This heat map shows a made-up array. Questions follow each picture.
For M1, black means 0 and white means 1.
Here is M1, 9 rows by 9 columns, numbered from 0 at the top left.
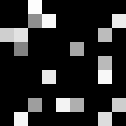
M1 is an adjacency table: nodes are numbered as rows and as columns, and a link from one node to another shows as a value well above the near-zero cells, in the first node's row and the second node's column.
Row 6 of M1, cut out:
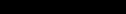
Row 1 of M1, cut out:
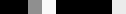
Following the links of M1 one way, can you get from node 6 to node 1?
no
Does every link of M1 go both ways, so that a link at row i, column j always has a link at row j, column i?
yes
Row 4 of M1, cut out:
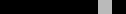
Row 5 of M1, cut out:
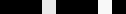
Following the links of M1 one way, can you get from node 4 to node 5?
yes
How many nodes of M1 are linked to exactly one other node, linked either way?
2
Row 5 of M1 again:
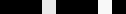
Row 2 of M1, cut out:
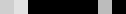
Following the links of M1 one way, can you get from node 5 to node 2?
yes
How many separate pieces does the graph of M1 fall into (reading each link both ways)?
2
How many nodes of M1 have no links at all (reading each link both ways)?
1
